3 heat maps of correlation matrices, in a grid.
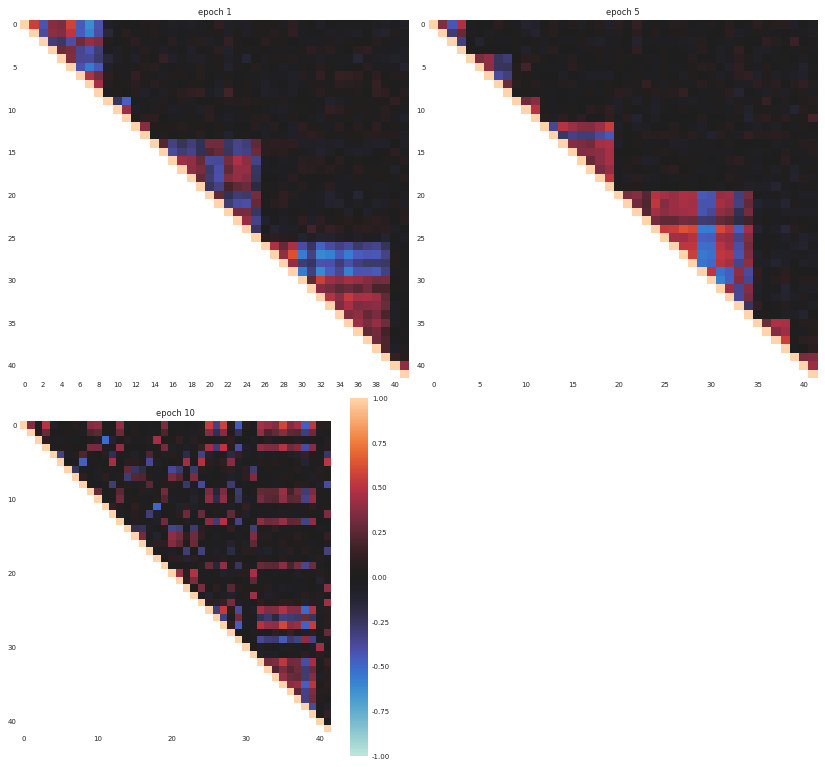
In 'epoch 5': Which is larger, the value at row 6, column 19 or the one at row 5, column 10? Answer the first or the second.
the second
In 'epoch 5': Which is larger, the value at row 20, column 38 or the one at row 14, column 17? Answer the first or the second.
the second
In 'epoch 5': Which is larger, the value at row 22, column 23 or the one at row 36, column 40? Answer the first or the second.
the first
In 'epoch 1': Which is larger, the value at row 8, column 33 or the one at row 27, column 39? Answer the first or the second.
the first
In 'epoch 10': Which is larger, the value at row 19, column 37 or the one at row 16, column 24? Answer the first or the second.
the first
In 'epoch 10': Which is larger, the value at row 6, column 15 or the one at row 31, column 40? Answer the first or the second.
the second
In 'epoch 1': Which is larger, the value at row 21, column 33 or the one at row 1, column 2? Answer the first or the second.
the first
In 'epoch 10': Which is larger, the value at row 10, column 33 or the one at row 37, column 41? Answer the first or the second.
the first
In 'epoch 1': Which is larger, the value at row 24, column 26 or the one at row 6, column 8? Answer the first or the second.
the second
